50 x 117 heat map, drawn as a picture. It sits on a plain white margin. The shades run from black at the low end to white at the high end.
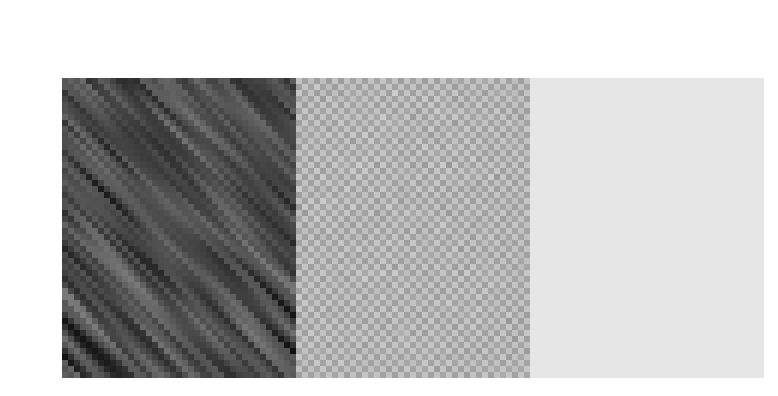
It is made of 1 by 3 panels. Panel 1,1: low, slanting down to the right. Panel 1,2: high, checkered. Panel 1,3: very high, flat.
